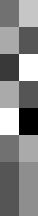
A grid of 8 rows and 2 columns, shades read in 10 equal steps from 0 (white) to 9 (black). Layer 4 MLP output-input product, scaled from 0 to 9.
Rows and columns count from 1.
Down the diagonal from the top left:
5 6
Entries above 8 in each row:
0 0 0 0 1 0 0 0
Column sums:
35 34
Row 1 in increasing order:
2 5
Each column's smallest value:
0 0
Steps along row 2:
up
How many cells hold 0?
2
